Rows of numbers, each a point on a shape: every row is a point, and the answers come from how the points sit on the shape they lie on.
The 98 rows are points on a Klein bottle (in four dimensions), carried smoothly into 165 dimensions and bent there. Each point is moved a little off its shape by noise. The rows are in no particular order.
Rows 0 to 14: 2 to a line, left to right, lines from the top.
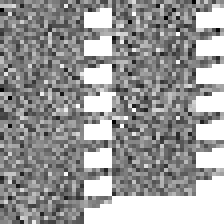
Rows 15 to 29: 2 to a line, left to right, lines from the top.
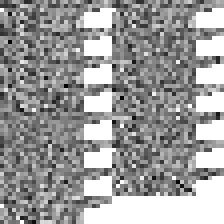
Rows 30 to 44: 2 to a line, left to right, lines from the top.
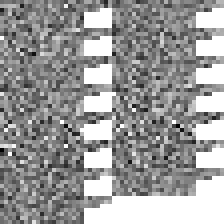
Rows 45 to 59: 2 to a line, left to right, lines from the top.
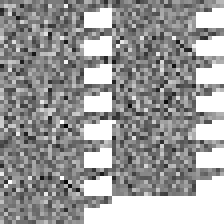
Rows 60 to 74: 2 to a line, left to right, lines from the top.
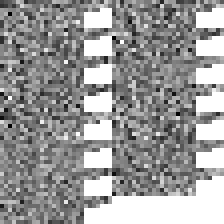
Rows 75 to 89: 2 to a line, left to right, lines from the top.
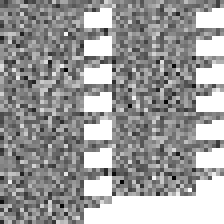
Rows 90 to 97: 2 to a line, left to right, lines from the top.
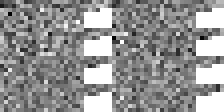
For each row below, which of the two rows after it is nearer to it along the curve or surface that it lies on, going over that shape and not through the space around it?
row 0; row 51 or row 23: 51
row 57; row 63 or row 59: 63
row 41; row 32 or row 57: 32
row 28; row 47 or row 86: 47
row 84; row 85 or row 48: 48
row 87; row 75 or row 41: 41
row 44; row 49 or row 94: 49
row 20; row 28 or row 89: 28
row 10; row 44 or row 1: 44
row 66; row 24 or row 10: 24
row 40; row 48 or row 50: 48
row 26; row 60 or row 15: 15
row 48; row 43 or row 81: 81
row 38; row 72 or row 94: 94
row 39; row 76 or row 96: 76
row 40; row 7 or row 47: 47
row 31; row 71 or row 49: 71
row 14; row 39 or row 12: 12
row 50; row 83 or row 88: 88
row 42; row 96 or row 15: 15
